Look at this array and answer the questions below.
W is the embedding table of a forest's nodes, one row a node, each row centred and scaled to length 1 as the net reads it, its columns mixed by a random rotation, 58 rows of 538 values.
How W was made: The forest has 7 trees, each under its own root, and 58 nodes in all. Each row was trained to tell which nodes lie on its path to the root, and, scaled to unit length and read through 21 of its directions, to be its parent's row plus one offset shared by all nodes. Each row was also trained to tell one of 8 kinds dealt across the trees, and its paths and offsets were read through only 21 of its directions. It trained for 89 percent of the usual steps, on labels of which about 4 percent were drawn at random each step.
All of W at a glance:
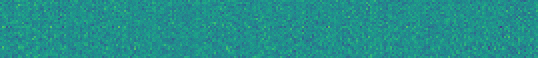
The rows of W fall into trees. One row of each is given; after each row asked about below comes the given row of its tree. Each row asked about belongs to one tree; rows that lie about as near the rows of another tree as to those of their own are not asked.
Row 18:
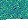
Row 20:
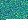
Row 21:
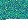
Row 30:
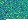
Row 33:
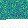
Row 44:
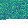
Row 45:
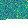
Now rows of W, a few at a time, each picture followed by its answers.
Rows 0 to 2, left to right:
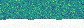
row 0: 44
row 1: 18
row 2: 45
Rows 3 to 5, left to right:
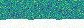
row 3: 33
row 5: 18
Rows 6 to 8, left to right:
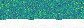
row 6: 20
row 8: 30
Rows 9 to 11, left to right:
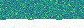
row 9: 30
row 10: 20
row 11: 45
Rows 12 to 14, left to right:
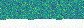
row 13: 18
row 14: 18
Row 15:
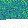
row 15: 44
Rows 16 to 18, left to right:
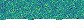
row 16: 30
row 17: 21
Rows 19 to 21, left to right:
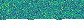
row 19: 44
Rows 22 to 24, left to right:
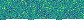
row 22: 44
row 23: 20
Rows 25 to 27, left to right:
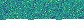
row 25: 30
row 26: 33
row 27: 33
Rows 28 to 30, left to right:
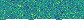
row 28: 45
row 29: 30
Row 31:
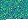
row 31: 18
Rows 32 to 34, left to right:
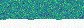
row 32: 44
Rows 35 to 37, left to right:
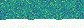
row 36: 45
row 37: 45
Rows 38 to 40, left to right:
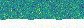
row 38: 30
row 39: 30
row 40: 20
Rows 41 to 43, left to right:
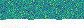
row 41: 30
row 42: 33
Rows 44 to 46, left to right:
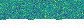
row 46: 18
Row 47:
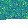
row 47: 18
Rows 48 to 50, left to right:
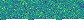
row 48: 18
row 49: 21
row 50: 44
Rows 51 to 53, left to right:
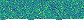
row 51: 30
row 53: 21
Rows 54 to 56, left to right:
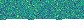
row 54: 33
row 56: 18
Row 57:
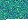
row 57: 45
